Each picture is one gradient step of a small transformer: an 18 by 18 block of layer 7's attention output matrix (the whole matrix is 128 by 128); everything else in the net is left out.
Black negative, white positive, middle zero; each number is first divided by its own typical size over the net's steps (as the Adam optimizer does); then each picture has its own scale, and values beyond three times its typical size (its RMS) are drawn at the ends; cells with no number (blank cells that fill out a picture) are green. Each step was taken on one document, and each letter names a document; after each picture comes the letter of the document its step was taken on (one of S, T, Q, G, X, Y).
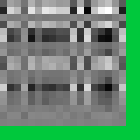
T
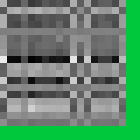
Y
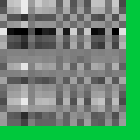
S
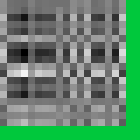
S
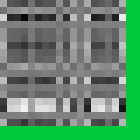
S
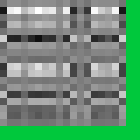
Y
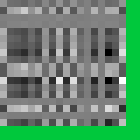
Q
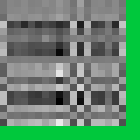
S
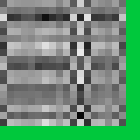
T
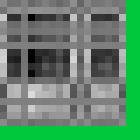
Y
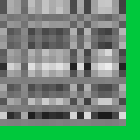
T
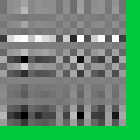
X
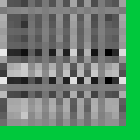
Q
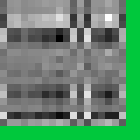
T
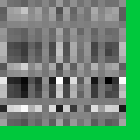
Q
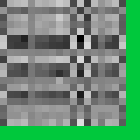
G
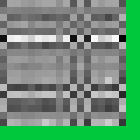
G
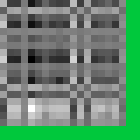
Y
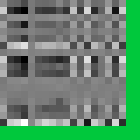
X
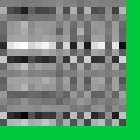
X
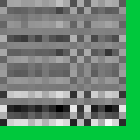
G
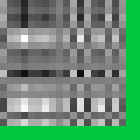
X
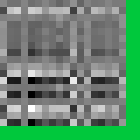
Y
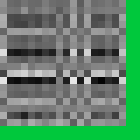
S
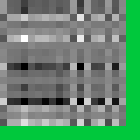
X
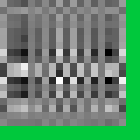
Q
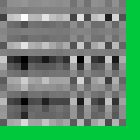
X
